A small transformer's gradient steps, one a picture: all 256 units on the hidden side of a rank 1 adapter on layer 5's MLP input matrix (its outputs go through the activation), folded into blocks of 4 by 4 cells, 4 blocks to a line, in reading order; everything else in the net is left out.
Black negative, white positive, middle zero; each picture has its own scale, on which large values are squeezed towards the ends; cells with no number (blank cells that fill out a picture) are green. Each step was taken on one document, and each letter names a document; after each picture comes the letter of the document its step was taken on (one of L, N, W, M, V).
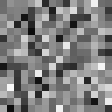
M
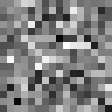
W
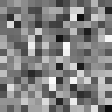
W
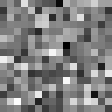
W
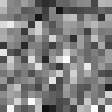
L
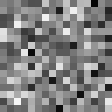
M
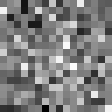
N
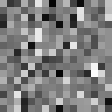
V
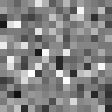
V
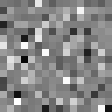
V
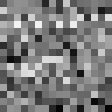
W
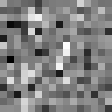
V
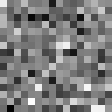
L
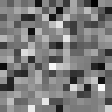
M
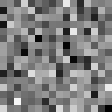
V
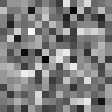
W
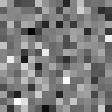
V
